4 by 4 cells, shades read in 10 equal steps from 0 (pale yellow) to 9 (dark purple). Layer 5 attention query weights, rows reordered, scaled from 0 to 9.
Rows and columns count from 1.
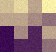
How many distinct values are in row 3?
4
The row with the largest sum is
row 4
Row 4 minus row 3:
0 4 0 2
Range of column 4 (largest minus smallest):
5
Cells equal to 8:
3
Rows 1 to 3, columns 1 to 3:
2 1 3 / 3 3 4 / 9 4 8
